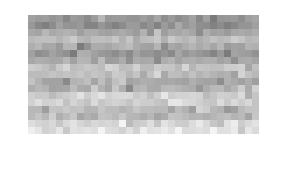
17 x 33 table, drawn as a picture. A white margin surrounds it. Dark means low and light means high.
The field climbs toward the bottom. On average the colour sits 70% of the way up the scale. Horizontal stripes repeat 4 times down the table.
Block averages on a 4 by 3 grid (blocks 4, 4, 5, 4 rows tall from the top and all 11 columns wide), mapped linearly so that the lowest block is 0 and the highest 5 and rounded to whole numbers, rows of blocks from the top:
000 / 111 / 443 / 555
